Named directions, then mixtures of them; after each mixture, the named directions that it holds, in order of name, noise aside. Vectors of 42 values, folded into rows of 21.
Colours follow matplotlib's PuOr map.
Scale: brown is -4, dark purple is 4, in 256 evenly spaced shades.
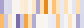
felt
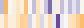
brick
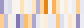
felt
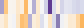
brick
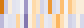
brick, felt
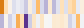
brick, felt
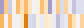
brick, felt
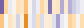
brick, felt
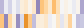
felt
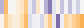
brick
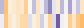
brick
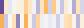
brick, felt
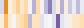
brick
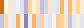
brick, felt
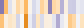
brick, felt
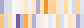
felt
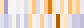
brick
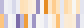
felt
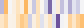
brick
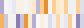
felt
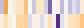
brick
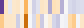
brick, felt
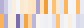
felt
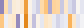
brick, felt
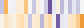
brick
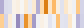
felt
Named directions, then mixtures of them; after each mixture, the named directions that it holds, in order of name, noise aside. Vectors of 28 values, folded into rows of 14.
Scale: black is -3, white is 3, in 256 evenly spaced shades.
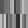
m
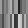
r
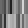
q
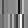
m, q, r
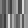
q, r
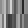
q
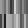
m, q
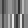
m, q, r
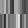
m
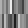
q, r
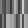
q, r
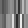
m, q, r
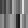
m, q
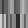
m
